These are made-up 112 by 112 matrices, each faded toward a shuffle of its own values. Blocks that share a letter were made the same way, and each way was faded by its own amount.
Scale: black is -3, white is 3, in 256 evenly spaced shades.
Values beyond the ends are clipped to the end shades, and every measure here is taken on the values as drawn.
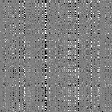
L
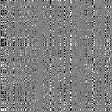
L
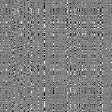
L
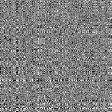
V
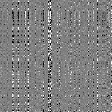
L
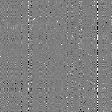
L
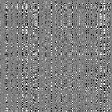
L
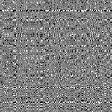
V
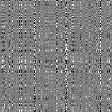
L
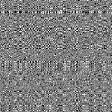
V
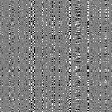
L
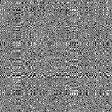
V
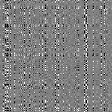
L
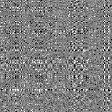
V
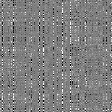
L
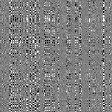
L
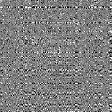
V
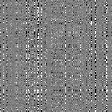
L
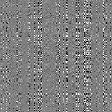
L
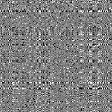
V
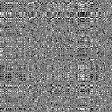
V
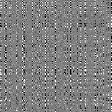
L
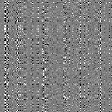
L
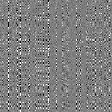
L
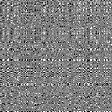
V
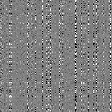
L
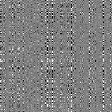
L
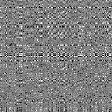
V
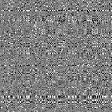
V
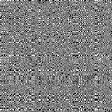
V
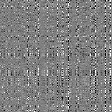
L
